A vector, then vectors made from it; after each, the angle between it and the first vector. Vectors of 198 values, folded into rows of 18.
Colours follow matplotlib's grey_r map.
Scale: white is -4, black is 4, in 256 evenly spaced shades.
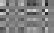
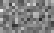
partly opposed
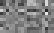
nearly opposite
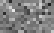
orthogonal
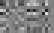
nearly opposite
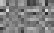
nearly parallel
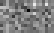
partly opposed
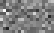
partly opposed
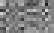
nearly parallel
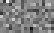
partly opposed
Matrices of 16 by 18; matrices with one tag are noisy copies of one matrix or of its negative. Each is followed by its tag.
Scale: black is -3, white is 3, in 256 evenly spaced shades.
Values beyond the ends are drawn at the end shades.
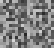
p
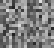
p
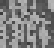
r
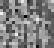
r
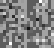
p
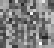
r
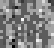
r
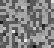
p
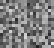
p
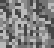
r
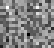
p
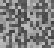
p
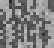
r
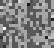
p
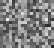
p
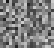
p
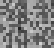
p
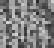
r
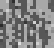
r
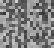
p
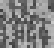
r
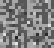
p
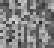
r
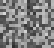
p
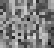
r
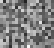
p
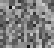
r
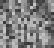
r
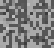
p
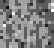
r
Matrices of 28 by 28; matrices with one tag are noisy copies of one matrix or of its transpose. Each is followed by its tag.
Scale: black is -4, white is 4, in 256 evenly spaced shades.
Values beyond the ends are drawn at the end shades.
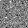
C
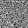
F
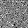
F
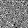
F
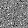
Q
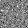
C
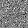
Q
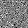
F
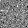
C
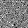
F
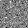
C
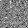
C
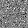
Q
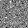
C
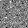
C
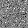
Q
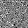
F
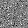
Q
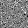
F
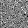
F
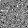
C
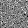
F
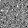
C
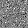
Q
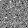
C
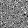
F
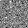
C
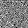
F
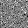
F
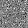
Q
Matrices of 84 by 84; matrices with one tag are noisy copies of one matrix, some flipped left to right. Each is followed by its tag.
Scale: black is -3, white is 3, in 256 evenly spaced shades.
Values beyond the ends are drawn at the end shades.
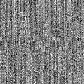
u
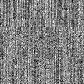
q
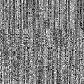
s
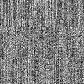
q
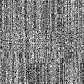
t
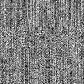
q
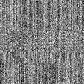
t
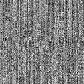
u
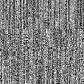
s
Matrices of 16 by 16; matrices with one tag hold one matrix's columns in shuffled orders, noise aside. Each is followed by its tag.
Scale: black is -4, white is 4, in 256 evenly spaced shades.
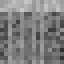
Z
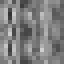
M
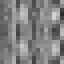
M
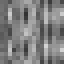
M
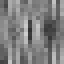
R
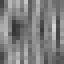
R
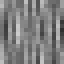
R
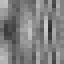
R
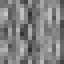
M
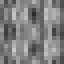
M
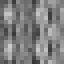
M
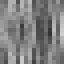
R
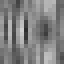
R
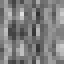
M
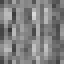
M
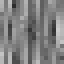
R
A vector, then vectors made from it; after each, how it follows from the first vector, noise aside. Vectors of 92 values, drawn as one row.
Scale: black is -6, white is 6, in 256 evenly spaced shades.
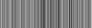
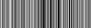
scaled up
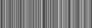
sign-scrambled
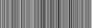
copied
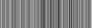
copied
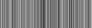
copied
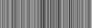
copied
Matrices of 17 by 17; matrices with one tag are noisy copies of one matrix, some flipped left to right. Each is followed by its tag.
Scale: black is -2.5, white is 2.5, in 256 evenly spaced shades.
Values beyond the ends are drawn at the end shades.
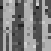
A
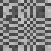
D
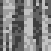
A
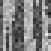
A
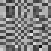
D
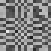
D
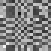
D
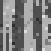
A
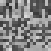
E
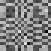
D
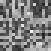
E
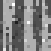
A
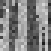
A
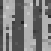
A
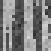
A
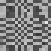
D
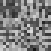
E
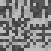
E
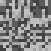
E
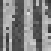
A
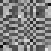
D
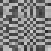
D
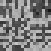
E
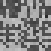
E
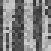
A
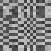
D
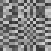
D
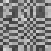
D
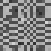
D
